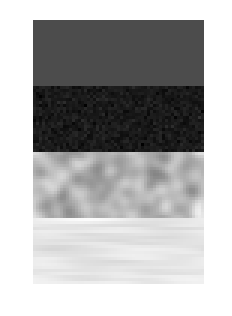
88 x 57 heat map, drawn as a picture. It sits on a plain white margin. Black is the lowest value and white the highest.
The table splits into 4 rows of 1 panel. Panel 1,1: low, flat. Panel 2,1: very low, fine-grained, faint in contrast. Panel 3,1: high, blotchy. Panel 4,1: very high, streaked across, faint in contrast.
